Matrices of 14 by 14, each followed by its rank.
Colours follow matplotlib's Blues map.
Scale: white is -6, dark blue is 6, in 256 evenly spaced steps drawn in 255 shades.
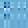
one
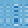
one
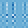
one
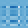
one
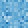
three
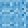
three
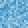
full rank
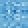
three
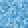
full rank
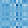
one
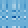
one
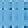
one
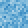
full rank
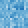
three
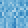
three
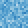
full rank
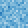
full rank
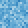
full rank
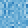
three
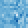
three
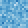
full rank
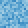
full rank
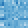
three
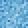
full rank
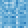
three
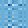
one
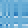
one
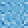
three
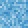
full rank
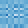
one
